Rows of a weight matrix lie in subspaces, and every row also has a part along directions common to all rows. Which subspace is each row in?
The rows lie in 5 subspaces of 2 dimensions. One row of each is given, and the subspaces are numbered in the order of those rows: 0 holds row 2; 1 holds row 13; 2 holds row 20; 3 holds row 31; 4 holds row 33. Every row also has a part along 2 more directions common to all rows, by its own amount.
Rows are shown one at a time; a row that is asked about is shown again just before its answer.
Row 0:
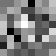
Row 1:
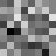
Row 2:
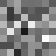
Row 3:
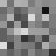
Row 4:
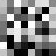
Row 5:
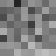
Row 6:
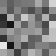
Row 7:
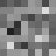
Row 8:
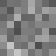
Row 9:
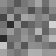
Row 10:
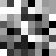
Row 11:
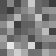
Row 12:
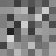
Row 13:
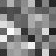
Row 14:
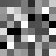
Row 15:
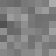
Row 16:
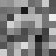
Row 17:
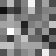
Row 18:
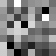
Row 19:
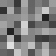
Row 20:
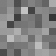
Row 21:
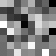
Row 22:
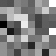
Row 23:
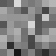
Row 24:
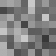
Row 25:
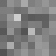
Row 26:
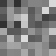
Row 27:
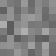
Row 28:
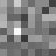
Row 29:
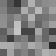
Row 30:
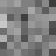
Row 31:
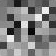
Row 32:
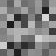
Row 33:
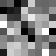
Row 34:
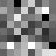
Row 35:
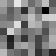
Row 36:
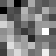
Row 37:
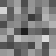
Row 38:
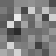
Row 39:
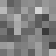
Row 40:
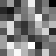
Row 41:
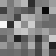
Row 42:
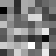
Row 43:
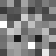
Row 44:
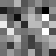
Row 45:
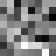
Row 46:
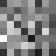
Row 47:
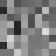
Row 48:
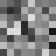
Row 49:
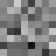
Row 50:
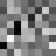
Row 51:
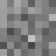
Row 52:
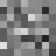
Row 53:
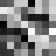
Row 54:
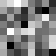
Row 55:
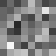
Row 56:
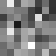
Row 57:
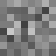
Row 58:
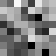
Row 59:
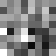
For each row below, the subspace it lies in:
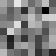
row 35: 2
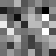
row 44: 4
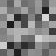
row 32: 2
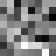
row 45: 2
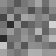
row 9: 1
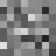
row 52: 0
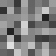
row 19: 0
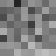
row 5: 1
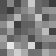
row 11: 2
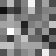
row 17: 3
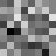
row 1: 2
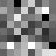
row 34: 4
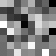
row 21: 1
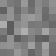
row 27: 0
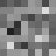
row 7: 2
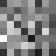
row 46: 1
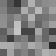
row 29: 4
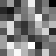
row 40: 2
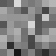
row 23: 1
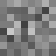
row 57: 3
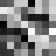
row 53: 3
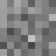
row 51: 1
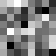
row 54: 4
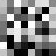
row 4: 3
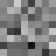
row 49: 4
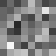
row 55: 2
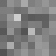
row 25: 3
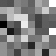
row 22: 1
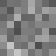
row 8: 2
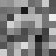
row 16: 2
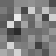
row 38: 2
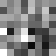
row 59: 3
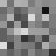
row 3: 0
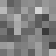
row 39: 4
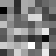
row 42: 0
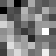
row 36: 4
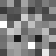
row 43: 0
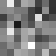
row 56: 4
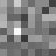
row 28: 1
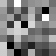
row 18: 3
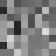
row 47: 4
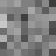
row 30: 1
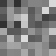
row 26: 1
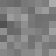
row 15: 1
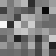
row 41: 0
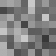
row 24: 3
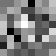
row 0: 0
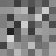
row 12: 3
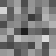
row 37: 0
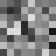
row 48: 4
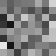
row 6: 1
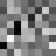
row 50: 4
